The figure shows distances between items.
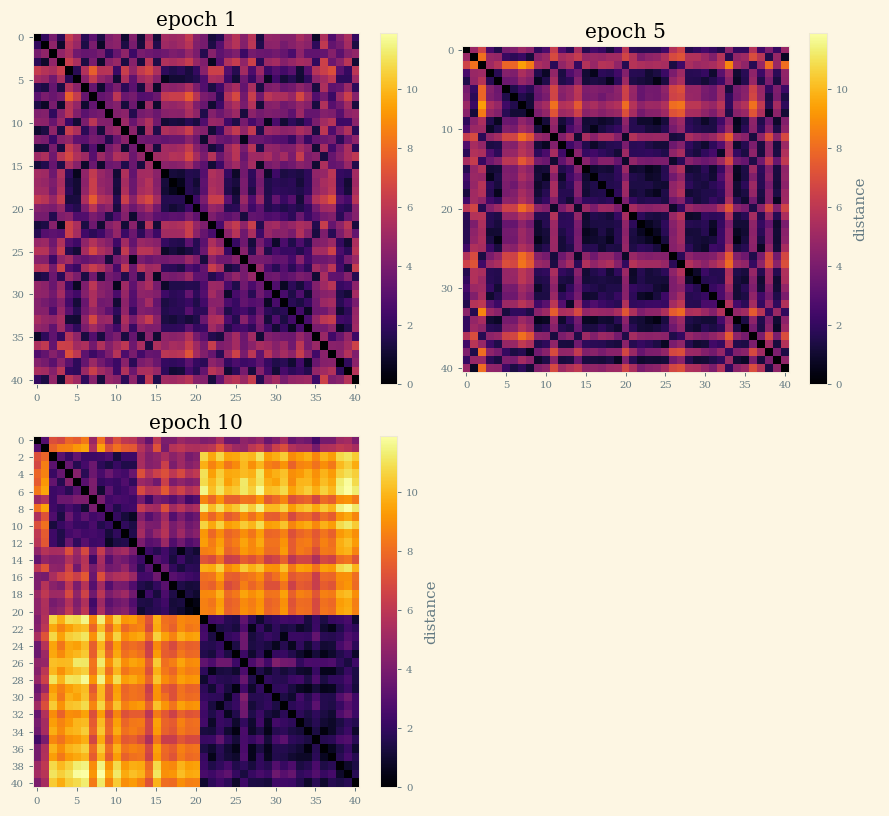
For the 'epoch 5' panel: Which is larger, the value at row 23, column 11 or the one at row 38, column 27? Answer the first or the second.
the second
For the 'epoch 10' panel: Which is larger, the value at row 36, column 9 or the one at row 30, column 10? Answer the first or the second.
the second
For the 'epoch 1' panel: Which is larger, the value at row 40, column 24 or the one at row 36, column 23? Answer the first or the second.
the first
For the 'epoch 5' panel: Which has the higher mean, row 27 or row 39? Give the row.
27
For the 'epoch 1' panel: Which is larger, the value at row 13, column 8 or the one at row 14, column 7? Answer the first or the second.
the second
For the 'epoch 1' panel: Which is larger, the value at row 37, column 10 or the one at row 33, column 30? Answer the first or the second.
the first
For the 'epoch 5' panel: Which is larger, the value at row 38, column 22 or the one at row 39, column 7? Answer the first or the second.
the second
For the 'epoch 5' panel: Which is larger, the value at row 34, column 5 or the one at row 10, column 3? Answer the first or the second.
the first
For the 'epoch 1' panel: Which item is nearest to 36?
14
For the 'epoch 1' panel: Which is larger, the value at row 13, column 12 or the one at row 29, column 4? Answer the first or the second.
the first
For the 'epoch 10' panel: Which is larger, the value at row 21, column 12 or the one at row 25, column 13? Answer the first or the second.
the first
